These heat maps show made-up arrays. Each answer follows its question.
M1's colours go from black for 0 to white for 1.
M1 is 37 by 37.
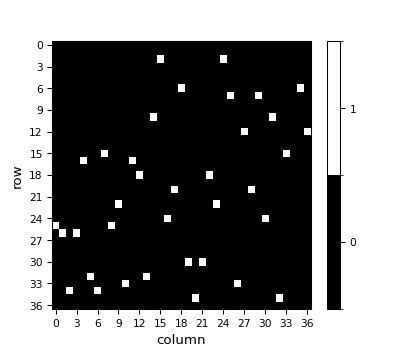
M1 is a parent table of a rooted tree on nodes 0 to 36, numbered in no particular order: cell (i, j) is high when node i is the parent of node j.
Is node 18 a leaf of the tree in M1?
no
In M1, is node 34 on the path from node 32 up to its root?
yes
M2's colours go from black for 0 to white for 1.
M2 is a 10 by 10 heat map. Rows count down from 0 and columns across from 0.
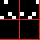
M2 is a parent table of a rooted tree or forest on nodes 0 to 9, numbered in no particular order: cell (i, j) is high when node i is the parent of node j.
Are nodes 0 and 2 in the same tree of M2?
yes
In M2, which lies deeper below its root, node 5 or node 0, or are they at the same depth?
node 5
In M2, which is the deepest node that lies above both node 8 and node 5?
3
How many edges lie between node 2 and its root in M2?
2
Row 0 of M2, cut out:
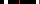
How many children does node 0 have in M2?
2
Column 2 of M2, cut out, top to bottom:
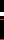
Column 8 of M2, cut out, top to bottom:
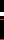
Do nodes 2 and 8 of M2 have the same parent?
yes
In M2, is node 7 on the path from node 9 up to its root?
no
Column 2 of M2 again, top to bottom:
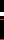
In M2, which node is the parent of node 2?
3
